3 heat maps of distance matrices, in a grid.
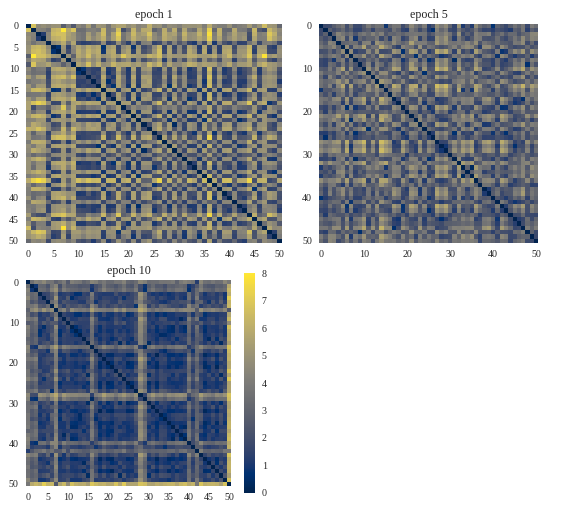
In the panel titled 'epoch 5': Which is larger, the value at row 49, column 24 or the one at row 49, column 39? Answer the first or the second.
the second
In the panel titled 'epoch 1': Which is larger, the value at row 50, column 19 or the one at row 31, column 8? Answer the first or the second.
the first
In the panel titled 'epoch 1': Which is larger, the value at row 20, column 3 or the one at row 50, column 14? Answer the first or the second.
the first
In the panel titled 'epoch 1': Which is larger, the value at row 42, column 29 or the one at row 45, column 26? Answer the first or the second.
the second
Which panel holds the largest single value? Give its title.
epoch 1
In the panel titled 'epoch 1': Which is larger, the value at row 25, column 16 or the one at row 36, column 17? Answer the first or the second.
the second
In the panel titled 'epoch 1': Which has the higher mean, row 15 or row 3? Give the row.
3
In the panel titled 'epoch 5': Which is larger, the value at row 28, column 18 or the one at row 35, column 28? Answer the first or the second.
the second
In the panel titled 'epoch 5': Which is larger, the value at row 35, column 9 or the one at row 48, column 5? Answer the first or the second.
the second
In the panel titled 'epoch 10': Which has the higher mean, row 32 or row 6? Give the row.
6
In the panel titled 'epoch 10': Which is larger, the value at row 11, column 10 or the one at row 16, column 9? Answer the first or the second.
the second
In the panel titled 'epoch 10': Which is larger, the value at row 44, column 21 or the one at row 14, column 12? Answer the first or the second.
the second
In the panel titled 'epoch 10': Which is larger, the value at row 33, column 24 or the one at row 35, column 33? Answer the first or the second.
the first
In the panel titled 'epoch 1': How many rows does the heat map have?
51
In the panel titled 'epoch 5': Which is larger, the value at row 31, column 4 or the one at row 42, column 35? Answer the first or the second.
the first
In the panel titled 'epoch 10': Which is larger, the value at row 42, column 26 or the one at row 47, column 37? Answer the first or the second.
the first
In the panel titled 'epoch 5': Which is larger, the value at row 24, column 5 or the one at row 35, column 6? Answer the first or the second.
the first
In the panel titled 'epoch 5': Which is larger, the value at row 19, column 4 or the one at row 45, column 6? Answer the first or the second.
the second
